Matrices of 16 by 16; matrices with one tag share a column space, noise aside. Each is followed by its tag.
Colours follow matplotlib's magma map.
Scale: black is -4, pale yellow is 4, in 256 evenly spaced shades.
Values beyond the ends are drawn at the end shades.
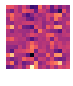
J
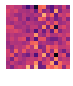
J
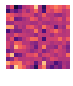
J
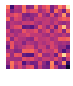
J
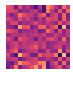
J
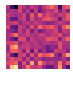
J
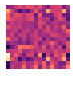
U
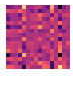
J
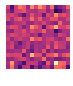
J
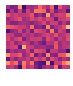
J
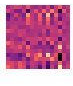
U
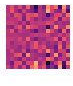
J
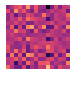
J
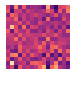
J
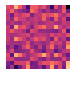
J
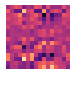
U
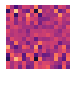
U
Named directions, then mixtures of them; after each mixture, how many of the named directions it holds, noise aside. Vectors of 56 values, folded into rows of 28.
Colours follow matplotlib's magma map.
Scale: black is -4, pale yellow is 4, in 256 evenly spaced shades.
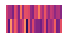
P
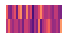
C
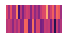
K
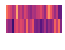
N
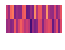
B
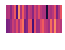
one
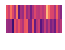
three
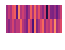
one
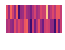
two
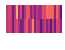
three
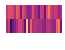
two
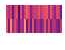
two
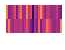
one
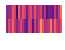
three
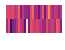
two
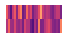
one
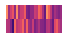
two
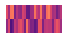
three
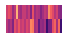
three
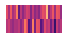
one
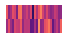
two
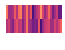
two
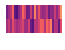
three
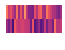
three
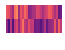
two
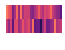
two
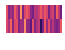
three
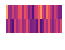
three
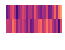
two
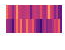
one
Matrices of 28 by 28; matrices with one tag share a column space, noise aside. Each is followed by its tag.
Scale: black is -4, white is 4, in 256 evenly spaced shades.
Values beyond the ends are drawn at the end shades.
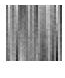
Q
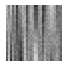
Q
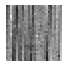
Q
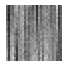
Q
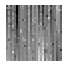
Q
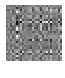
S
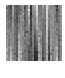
Q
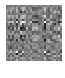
S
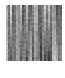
Q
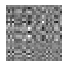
S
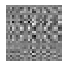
S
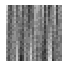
Q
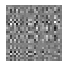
S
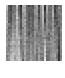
Q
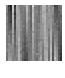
Q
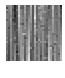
Q
